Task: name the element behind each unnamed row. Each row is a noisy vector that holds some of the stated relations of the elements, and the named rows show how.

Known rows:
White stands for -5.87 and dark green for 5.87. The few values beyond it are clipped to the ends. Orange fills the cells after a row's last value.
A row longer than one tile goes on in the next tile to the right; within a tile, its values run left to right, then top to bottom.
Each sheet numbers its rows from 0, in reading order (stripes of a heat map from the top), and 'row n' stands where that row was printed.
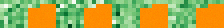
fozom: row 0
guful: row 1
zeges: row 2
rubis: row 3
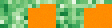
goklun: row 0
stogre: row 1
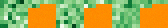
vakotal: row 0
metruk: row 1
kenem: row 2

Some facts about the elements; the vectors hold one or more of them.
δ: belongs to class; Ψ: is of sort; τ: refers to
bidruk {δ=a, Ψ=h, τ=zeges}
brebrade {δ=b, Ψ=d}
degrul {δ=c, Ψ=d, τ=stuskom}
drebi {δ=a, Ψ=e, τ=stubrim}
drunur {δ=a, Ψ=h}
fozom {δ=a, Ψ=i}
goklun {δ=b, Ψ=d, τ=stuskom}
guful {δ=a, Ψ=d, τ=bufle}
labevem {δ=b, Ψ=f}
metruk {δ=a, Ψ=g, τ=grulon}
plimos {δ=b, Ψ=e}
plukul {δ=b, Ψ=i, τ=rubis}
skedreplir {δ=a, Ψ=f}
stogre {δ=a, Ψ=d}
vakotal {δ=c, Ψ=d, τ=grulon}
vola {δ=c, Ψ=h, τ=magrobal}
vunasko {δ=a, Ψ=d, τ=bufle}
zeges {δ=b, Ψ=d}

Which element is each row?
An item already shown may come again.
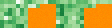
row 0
bidruk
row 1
brebrade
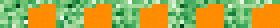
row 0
plukul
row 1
vola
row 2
stogre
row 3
bufle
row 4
stogre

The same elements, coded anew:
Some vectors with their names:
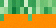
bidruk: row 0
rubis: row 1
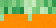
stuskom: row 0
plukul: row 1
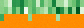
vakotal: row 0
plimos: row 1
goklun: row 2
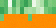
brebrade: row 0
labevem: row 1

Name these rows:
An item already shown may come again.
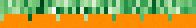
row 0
plimos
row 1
metruk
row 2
goklun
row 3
goklun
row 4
drunur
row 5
stogre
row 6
bufle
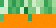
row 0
skedreplir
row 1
vola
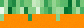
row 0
fozom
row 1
vola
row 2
drebi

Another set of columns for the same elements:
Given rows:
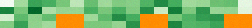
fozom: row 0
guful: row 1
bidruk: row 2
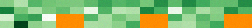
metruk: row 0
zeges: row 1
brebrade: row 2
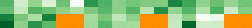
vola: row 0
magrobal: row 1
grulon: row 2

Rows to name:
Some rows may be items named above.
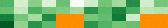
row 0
vola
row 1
skedreplir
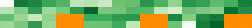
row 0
plukul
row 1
drebi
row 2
goklun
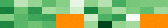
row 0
drunur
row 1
metruk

